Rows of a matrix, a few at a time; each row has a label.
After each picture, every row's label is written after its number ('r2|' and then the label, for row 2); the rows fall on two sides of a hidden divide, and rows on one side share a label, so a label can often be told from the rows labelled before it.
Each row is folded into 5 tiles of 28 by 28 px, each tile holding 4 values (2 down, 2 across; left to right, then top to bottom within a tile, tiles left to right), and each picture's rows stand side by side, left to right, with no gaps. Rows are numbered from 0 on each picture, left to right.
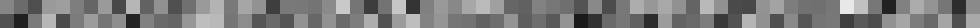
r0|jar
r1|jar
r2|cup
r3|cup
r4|jar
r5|jar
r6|jar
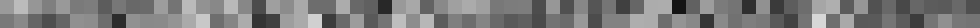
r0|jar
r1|jar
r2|cup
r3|jar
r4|jar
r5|cup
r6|jar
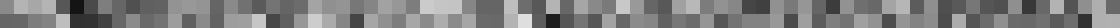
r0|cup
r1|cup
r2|cup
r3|jar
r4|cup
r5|jar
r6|cup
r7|cup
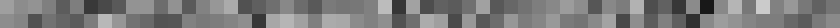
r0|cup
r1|jar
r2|jar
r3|cup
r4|jar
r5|cup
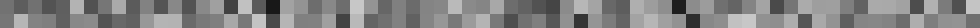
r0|cup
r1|cup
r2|jar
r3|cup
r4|jar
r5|cup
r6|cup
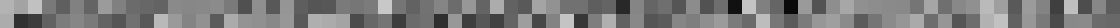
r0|jar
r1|cup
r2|jar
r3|jar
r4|jar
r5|cup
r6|jar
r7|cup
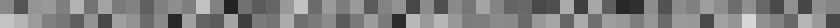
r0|cup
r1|cup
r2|jar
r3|cup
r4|cup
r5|cup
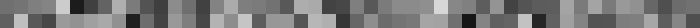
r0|cup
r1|jar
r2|jar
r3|jar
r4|cup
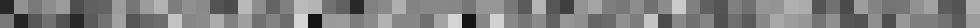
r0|cup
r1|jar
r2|cup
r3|cup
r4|cup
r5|jar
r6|jar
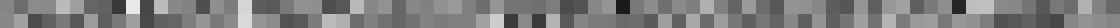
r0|cup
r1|jar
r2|jar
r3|jar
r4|jar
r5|cup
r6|cup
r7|jar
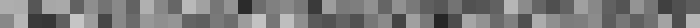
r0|cup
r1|cup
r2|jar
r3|jar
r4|jar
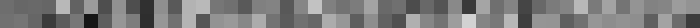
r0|cup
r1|cup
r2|jar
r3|cup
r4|jar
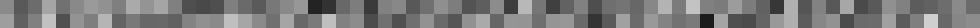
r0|jar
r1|jar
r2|jar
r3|jar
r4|jar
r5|cup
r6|cup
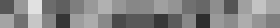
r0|jar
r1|jar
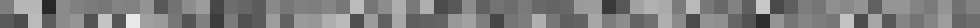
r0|jar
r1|cup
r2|cup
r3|cup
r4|jar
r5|cup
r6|jar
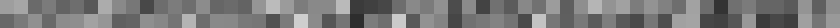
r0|jar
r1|cup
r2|cup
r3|cup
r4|cup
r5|jar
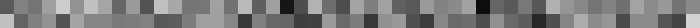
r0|jar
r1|jar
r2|jar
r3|jar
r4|jar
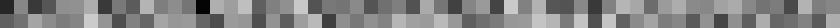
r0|jar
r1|jar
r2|cup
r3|cup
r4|cup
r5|jar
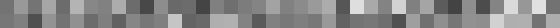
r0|jar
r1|jar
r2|jar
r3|jar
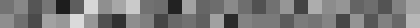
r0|jar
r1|jar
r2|cup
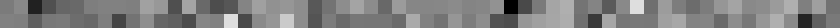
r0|jar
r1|cup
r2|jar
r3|cup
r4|jar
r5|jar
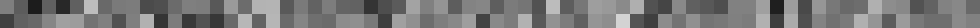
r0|jar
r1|jar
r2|cup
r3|jar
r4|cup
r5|cup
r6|cup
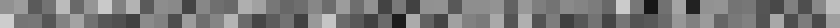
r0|jar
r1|jar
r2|jar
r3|jar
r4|cup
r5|jar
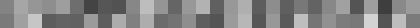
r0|cup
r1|jar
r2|cup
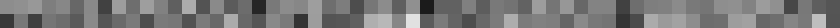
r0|cup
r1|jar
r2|jar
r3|cup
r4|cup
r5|cup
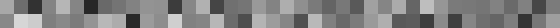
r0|cup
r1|cup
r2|jar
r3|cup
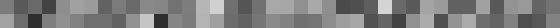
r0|jar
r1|jar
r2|jar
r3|jar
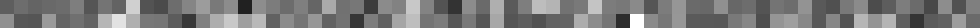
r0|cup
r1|cup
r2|cup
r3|jar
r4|cup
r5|jar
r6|cup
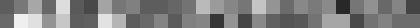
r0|cup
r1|cup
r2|jar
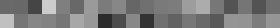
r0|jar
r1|cup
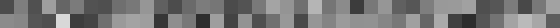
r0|cup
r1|jar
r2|jar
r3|cup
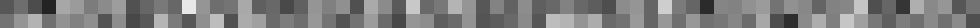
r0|cup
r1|cup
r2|jar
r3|jar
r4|jar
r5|cup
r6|jar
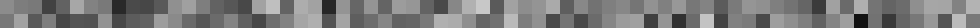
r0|jar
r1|cup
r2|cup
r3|cup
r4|jar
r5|jar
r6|jar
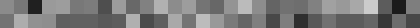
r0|cup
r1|jar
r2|jar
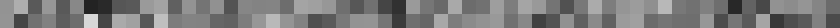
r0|cup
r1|cup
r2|jar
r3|jar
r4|jar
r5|jar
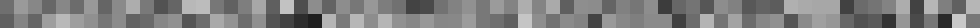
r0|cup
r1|cup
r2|jar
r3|jar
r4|jar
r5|jar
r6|cup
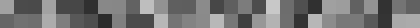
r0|cup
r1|cup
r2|cup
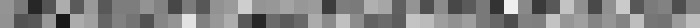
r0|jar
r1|jar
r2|jar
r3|jar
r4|cup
